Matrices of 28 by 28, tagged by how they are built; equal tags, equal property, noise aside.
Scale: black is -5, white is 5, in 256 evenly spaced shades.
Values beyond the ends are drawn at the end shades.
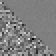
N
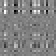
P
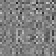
P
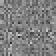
P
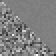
N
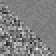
N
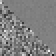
N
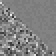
N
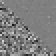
N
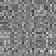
P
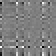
P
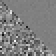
N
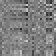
P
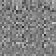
P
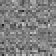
P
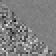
N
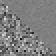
N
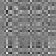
P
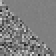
N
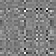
P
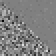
N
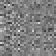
P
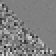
N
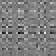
P
